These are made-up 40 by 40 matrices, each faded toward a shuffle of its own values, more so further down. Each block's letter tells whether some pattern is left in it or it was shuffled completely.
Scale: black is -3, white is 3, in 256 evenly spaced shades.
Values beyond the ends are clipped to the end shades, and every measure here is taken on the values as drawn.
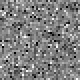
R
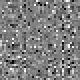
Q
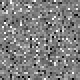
R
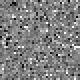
R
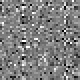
Q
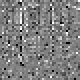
Q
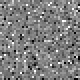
R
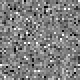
R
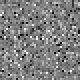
R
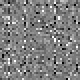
Q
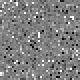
R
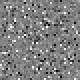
R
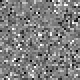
R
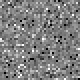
R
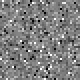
R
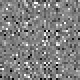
Q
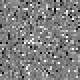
R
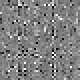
Q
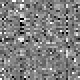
Q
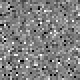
R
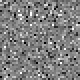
R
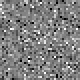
R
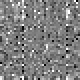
Q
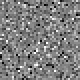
R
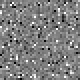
R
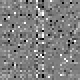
Q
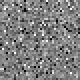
R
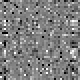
Q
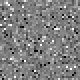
R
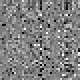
Q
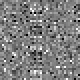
Q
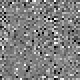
Q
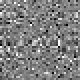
Q
